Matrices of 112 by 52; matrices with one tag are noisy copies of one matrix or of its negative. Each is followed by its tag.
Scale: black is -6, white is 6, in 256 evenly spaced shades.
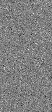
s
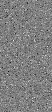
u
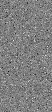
u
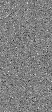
u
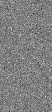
s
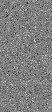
u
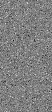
u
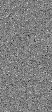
u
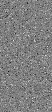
u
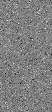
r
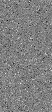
r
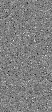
u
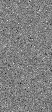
r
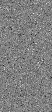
s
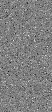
u
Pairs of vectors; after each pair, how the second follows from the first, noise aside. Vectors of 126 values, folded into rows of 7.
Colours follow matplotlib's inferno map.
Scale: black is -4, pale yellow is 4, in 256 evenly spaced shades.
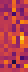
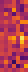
copied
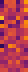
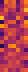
copied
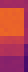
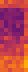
negated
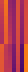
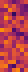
shuffled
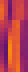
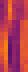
negated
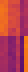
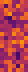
shuffled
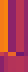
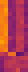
copied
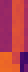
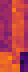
copied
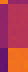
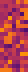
shuffled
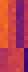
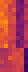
copied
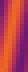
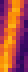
scaled up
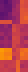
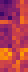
copied
